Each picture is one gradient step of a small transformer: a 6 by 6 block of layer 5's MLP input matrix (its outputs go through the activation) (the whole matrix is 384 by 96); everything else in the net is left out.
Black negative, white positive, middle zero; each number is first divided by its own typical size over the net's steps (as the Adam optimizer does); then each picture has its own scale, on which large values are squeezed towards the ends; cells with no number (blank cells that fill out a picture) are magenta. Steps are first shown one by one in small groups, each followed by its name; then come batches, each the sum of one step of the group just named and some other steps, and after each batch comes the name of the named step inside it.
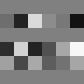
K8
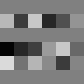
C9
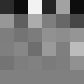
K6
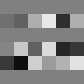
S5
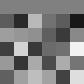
K8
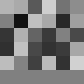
K8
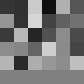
S5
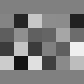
K8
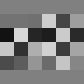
S5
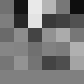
K6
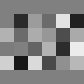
K8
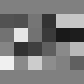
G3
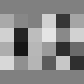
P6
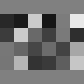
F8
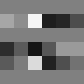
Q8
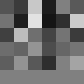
F8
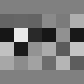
G3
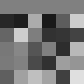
F8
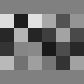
Q8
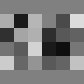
F8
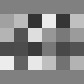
P6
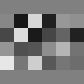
G3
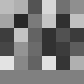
G3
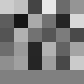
F8
